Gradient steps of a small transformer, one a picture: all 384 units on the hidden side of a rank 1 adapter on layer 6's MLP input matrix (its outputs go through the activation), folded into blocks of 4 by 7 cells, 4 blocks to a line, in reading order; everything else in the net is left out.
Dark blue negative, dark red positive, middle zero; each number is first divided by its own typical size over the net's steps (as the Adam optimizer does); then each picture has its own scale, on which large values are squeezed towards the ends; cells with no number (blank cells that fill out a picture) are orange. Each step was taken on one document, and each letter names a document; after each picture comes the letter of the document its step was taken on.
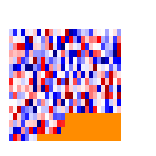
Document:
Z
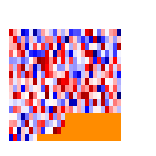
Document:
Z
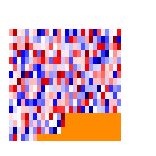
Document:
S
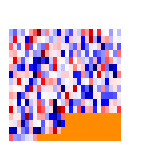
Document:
S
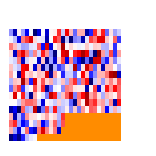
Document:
Z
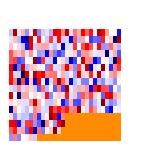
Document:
S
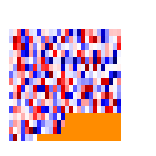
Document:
Z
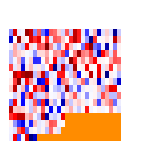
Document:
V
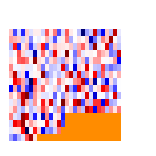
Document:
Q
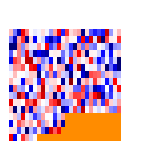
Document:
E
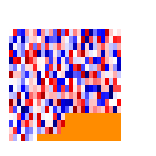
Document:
E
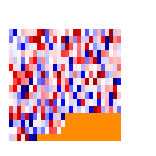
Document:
V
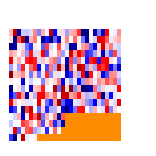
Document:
E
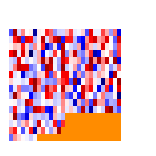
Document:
Z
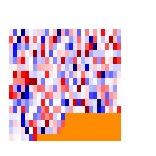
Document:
Q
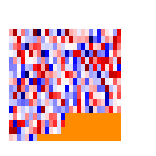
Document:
S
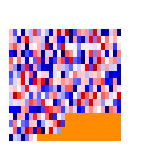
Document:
Z
